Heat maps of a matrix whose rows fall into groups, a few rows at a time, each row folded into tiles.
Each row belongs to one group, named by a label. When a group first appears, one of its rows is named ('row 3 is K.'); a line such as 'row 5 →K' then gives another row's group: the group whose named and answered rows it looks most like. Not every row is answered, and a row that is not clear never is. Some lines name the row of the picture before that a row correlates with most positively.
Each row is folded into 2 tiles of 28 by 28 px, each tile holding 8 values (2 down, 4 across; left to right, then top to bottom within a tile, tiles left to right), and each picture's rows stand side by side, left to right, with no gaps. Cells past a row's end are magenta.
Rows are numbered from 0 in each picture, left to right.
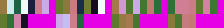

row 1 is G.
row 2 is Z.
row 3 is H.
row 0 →Z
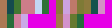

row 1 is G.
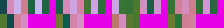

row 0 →H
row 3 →H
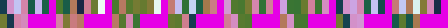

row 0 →H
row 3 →Z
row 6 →H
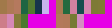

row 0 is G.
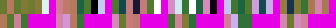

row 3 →Z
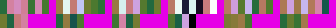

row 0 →H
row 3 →Z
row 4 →Z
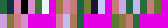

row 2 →Z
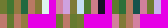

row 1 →Z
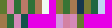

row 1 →G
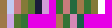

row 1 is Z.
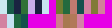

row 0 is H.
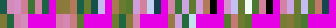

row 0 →H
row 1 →G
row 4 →Z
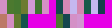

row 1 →H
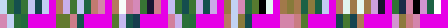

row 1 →Z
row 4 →G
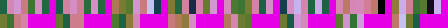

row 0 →H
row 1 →H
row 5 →H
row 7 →G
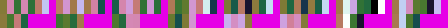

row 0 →Z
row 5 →G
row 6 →G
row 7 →G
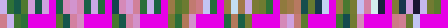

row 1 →H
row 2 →H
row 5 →G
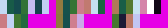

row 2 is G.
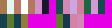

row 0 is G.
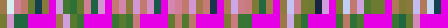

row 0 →G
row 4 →G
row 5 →G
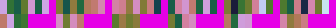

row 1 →G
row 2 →Z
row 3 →H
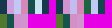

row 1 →H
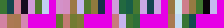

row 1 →Z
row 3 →G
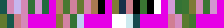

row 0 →H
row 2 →G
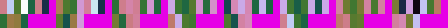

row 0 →Z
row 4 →H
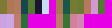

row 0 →G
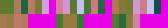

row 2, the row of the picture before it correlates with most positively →1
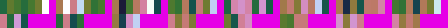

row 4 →H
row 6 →G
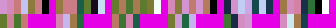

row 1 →G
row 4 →H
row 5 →G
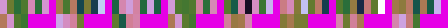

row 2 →H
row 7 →G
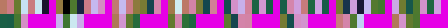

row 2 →G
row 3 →G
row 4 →H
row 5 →H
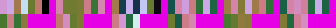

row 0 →Z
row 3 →H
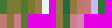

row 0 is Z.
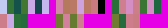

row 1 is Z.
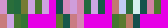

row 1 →H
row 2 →Z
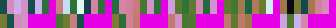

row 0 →H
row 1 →Z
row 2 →H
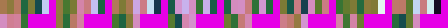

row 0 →G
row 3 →H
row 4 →H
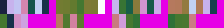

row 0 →H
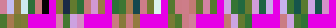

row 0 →Z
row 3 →H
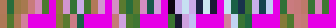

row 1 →Z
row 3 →H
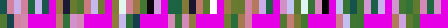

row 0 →H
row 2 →G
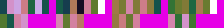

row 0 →H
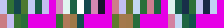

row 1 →Z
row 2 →Z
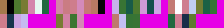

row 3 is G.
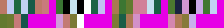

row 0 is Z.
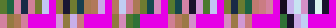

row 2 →G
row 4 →G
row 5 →H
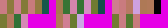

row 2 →Z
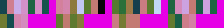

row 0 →H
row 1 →Z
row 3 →H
